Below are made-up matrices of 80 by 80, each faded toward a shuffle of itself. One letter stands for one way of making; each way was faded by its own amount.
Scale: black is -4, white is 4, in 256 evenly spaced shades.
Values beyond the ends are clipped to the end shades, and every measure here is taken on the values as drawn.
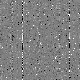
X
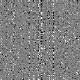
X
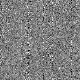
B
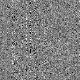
B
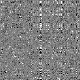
X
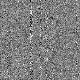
B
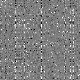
X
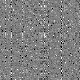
X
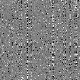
X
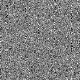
B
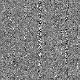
B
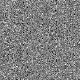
B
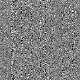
B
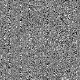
B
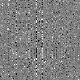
X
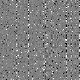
X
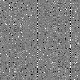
X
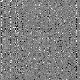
X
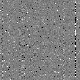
X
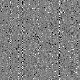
X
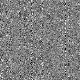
B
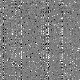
X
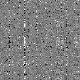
X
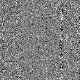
B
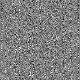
B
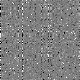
X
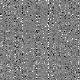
X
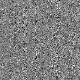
B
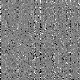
X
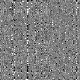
X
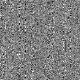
B
